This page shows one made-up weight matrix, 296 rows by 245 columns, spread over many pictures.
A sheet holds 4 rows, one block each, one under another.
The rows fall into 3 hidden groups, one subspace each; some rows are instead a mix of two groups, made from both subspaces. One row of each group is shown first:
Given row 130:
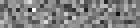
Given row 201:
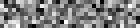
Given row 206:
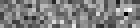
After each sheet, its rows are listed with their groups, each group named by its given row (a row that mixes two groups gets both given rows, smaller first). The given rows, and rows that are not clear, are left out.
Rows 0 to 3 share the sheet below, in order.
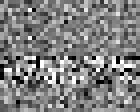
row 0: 130
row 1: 130
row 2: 206
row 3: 201
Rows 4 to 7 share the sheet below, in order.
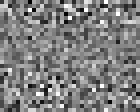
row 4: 130
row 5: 130
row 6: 206
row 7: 201
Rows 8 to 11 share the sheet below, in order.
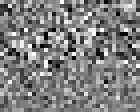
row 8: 130
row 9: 201
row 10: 201
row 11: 130
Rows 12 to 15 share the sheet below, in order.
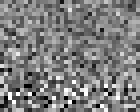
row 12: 130
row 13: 201
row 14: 206
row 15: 130
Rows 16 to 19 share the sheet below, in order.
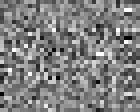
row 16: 206
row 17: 206
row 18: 206
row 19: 206
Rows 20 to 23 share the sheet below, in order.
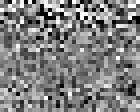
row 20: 130 and 206
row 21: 201
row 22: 206
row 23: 130
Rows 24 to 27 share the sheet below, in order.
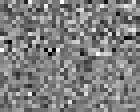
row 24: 130 and 201
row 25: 206
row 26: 201
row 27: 130
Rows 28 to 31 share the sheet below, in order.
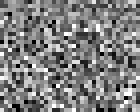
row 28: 206
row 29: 206
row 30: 130
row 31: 206
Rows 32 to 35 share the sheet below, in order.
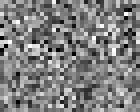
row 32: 206
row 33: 206
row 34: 201
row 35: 201
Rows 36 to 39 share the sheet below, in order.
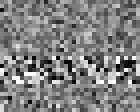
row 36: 206
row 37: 201
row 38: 206
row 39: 206
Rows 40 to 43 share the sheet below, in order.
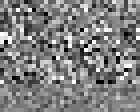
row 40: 130
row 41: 130
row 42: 206
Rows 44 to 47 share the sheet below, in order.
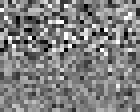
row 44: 201 and 206
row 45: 130
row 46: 201
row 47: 206
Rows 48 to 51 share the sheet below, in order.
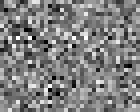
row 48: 201
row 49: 130
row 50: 206
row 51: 201
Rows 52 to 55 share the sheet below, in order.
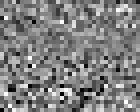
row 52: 201 and 206
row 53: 201
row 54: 130
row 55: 130 and 201
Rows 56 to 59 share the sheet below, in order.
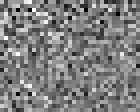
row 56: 130
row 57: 201
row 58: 130 and 201
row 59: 130
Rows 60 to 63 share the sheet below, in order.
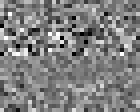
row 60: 206
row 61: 201
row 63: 201
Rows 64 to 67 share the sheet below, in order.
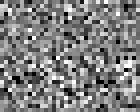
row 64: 130
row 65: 130
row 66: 206
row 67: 130
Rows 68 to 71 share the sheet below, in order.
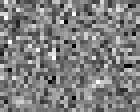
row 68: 201
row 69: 130 and 206
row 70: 206
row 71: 201
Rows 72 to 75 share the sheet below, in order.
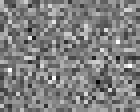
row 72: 201 and 206
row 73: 130
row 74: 206
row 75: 130 and 206
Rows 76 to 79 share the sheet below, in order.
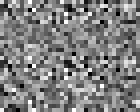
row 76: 130
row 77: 206
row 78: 130
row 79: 201
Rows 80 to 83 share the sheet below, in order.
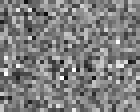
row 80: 130
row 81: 130
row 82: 201
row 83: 206
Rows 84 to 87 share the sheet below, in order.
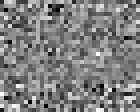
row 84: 201
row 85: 206
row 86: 201
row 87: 201 and 206
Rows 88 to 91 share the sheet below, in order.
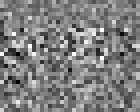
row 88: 206
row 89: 201
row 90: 201
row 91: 201
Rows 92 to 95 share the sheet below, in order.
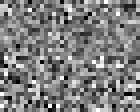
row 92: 130
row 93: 201
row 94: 201
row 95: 206
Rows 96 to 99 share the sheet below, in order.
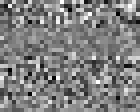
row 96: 130
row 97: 206
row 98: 206
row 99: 130
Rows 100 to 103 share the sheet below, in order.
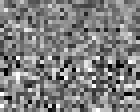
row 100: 201
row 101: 130 and 206
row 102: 201
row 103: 206
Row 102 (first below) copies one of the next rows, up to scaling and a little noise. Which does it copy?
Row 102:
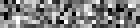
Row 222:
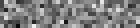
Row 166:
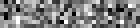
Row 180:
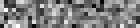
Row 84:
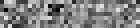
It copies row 166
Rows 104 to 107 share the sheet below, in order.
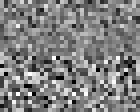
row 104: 130 and 201
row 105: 201
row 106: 206
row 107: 130
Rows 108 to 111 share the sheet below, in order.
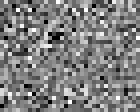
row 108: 130
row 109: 201
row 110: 130
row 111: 130
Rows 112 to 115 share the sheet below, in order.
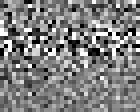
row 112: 206
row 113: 206
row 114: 130
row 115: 130
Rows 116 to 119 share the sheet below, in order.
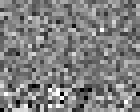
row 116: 206
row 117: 201
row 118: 130 and 206
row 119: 201
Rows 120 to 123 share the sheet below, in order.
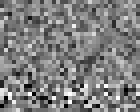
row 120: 206
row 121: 201 and 206
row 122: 201
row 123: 130
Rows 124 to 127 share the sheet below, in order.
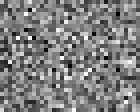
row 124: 130
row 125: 130
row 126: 130
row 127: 206
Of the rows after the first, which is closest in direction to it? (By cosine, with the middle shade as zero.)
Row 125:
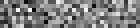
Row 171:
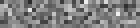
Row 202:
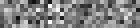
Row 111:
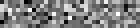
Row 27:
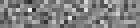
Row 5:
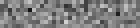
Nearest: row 27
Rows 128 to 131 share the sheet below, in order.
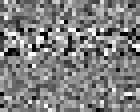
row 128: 201
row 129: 201
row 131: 206
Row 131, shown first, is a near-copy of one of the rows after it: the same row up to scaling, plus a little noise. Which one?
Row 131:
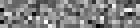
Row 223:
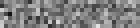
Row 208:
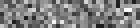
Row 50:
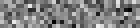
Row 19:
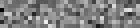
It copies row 19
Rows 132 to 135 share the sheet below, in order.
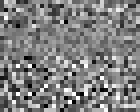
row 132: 201
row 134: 130
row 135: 130
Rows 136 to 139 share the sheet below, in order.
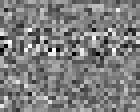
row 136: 201 and 206
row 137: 206
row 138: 201
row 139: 130
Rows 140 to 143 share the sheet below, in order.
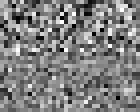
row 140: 201
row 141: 201
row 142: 130 and 206
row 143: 130
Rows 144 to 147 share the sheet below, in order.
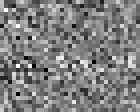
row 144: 201
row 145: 130
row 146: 130
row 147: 130 and 206
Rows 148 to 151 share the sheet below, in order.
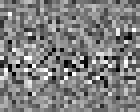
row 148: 206
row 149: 206
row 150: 130
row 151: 130
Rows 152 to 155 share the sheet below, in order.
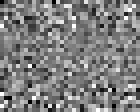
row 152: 206
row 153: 201
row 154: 130
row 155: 206
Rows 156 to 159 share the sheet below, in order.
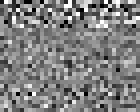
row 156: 130 and 206
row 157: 206
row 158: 130
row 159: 130
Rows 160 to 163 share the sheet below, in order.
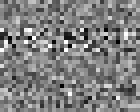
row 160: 201
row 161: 130
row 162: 206
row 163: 130
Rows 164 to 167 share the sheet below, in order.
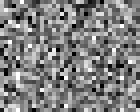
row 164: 201
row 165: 206
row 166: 201
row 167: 201
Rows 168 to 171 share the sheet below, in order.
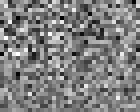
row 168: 201 and 206
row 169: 201
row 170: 201
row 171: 130
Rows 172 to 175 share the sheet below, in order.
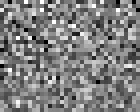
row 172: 201 and 206
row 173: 130
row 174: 206
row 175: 201
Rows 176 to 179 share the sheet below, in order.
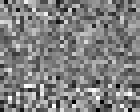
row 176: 130 and 201
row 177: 201
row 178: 206
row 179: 206
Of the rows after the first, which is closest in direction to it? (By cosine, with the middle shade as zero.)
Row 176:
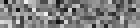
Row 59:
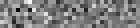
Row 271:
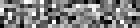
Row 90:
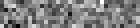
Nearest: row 59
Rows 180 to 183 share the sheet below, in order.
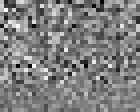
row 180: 201
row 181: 201
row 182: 130
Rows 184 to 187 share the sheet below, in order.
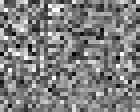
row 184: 201
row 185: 201
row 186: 206
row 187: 201 and 206
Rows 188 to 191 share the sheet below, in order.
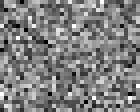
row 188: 201
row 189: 130
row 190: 130 and 206
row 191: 130 and 206
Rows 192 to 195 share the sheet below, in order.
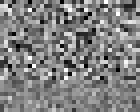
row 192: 130
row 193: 201 and 206
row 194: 130
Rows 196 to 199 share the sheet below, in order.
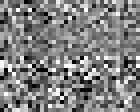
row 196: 130
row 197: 130
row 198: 130
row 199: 201
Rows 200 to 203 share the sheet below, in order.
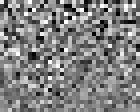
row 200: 130
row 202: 201
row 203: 201
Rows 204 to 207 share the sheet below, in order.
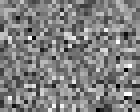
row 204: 201
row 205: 130
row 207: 206
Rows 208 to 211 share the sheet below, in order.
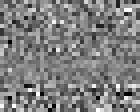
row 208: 206
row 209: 206
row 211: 206
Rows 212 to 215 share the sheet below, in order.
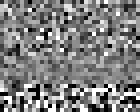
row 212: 130
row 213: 201
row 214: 201
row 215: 206
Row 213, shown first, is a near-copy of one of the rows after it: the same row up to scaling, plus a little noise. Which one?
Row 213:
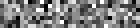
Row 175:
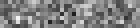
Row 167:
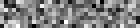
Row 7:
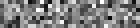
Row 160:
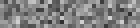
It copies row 7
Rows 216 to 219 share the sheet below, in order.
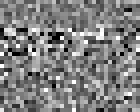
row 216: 206
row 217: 201
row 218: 206
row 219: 206
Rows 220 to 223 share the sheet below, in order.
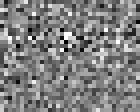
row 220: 201 and 206
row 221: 130 and 201
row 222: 201
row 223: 206
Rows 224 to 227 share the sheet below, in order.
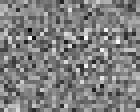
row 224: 130
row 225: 130
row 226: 130
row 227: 201
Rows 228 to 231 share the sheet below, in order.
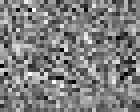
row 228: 130
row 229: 201 and 206
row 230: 206
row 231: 130
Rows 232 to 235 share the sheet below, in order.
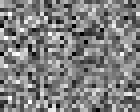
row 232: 206
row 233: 201
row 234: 201
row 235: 206
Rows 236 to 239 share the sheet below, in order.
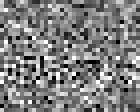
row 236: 201
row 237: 130
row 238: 206
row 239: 130 and 201
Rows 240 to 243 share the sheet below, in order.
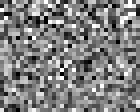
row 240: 206
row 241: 130
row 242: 201
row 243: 201
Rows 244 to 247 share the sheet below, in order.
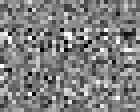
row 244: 130
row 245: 130
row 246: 206
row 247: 130
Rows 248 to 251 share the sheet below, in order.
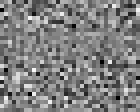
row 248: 206
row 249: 206
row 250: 201 and 206
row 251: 130
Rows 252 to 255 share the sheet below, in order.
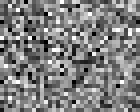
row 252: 130
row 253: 130 and 206
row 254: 201
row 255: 206
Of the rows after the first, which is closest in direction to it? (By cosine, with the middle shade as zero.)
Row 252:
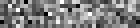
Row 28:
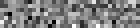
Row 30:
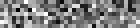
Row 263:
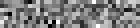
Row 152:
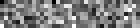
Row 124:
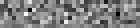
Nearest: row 124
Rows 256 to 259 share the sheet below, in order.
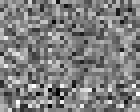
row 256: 130 and 206
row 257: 201
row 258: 201
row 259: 201
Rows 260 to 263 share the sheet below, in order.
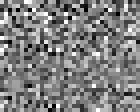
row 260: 130
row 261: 206
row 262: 130
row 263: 206
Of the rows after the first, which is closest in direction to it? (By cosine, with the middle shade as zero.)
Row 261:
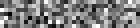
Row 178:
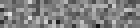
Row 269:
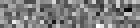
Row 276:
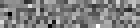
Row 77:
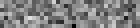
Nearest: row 276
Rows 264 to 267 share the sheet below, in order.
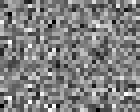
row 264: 206
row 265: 206
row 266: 130 and 201
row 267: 206
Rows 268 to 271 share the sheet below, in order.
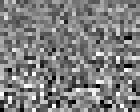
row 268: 201
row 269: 206
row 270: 206
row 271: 206
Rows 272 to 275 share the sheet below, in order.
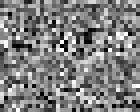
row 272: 206
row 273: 201
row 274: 201
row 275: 130 and 206
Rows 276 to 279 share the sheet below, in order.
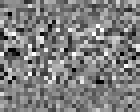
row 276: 206
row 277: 201
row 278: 201 and 206
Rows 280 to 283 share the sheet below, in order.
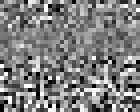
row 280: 201
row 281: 201
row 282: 206
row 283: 206
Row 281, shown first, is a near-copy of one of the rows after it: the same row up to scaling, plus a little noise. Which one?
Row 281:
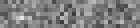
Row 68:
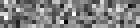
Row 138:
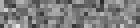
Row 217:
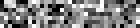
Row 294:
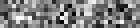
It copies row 294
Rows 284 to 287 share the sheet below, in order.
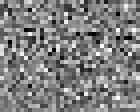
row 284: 130
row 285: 206
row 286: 130
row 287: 130
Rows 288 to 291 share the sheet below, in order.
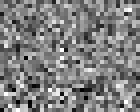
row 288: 206
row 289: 201
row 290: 130
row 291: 201
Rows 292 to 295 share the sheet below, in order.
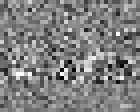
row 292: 130
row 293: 206
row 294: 201
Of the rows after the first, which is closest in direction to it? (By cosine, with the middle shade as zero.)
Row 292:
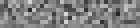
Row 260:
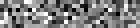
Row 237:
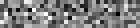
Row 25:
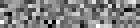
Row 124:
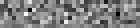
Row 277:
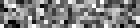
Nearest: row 124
